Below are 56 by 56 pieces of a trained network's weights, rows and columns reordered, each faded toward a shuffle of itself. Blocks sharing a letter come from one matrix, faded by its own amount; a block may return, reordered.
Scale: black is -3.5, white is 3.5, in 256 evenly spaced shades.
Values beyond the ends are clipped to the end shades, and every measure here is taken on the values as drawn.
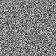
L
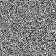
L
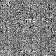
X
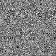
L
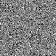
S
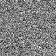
L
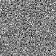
L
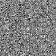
S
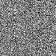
S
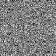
L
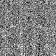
X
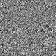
L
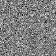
S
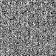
X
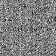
X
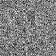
L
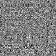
L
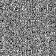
X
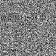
L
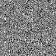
S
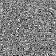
L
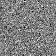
S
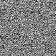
L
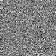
L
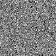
S
